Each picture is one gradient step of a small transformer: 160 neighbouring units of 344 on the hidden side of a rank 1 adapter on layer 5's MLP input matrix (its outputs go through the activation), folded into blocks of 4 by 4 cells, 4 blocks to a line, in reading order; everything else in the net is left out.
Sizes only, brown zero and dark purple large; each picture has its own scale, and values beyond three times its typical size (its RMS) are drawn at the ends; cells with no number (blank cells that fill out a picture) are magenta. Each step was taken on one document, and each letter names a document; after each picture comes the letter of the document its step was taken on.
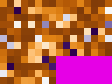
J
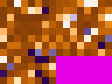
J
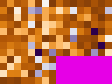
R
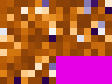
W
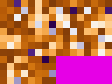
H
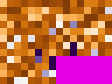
H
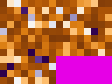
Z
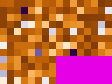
W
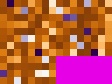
J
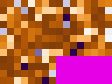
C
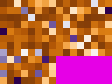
Z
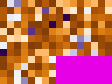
C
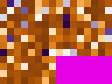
C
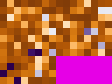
J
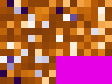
Z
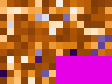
H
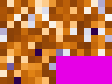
Z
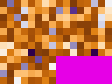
Z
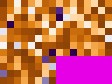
J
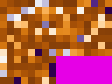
W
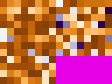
H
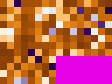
H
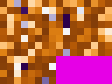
C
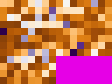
C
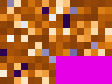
C
